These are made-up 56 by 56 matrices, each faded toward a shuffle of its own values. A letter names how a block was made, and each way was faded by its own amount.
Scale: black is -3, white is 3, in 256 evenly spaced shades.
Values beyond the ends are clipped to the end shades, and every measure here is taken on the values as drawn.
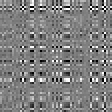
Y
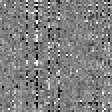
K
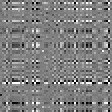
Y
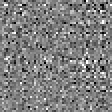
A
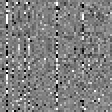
K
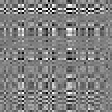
Y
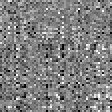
A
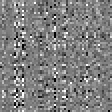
K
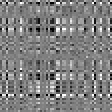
Y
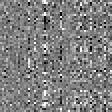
K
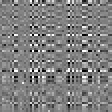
Y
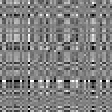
Y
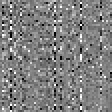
K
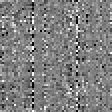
K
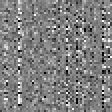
K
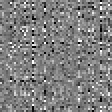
K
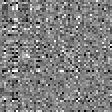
A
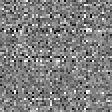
A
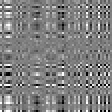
Y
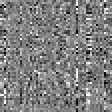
K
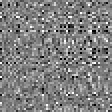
A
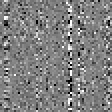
K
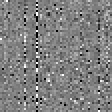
K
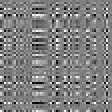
Y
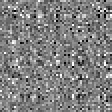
A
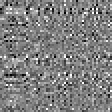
A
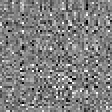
A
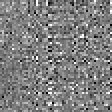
A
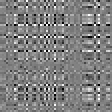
Y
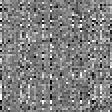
K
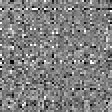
A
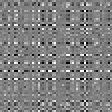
Y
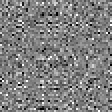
A
